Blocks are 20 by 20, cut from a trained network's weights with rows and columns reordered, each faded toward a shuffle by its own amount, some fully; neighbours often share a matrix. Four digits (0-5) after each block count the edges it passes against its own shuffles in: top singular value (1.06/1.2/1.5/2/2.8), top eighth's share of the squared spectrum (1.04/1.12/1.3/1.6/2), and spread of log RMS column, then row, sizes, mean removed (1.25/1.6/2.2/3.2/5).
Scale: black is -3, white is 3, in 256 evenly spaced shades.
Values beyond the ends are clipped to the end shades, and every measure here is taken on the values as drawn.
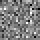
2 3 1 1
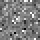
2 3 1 0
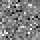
0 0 0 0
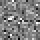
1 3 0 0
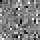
3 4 1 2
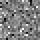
1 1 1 0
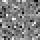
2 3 2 0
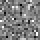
1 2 0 0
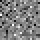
0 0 0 0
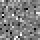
0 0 0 0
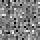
1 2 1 0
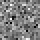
0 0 0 0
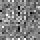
2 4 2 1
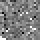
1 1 1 0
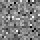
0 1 0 0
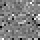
2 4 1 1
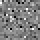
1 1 0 1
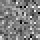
2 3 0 1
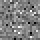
1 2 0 0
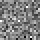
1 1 0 0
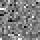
0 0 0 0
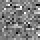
2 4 1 1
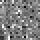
2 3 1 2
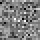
0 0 0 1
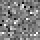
2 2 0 1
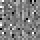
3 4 1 1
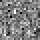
1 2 0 0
